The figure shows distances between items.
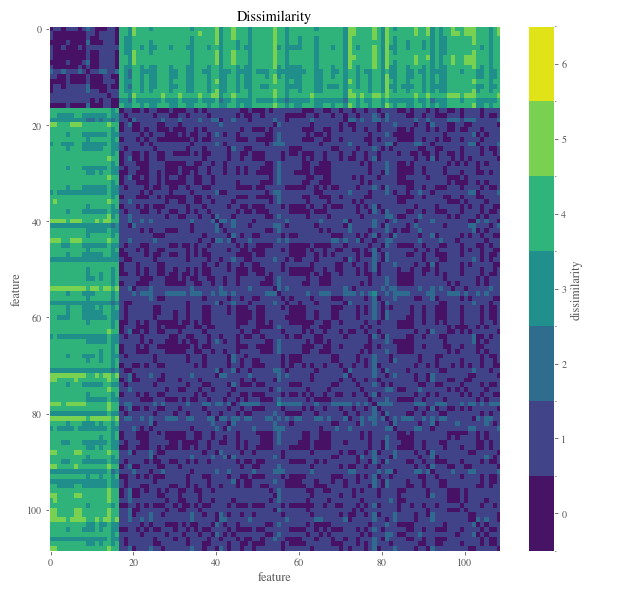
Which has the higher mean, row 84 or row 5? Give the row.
5
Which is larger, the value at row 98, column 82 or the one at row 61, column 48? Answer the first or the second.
the first
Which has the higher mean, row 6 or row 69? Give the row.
6
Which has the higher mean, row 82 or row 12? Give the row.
12
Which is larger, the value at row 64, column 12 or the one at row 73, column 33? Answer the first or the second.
the first
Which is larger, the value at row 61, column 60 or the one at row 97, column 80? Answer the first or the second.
the second
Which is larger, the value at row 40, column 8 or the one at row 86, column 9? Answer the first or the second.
the first
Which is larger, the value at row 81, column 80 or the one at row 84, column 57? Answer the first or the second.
the first
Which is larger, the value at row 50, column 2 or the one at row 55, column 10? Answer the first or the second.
the first
